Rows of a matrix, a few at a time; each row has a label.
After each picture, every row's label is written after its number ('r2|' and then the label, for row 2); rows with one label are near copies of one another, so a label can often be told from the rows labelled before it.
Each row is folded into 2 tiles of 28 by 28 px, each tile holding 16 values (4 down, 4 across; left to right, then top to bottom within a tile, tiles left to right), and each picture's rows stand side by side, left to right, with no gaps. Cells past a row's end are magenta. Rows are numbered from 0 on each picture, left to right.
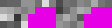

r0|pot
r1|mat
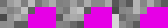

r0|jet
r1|jet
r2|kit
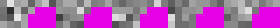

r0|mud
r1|jet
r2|pot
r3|kit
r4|jet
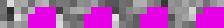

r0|mud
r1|kit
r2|kit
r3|jet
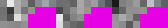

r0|mud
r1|kit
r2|mat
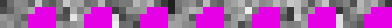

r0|mat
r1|mud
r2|kit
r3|mat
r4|jet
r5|mud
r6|kit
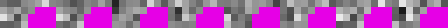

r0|pot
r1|pot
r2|mat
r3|mud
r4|kit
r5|mud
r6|pot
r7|mud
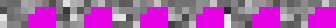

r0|kit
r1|mud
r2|pot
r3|pot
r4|kit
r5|pot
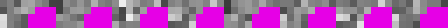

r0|kit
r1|mat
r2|mud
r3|pot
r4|mat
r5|kit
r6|pot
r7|kit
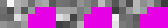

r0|mud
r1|pot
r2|kit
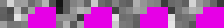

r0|mud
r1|mat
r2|kit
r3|kit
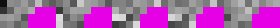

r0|mat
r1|kit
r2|pot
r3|pot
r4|jet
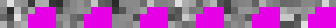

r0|mud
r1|mat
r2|mat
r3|mud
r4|mat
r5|pot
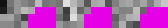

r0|mat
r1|mud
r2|jet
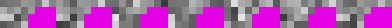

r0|pot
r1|pot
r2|kit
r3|kit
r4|mud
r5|jet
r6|pot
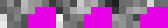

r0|kit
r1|kit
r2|mat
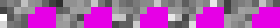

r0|kit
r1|mat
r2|pot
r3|pot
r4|mat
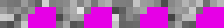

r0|pot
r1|jet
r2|kit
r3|jet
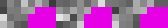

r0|kit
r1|pot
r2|kit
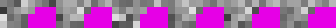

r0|kit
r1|jet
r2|pot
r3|jet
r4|jet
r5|jet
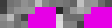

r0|mat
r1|kit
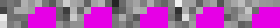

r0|kit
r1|mud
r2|mat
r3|mud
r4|jet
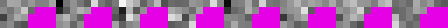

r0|jet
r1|mat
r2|mud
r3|pot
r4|mat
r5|jet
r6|jet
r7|kit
